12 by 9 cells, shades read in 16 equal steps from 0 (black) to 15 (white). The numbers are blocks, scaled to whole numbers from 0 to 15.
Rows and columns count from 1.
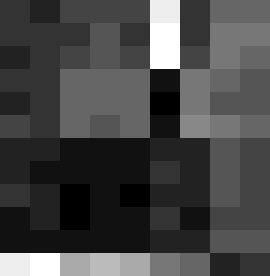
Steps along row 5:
up up same same down up down same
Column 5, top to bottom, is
4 3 4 6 6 6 1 1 0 1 1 10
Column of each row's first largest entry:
6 6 6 7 7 7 8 8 8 8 8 2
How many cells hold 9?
0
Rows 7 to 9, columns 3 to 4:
1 1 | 1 1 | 0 1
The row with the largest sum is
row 12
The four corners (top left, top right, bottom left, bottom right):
3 6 14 3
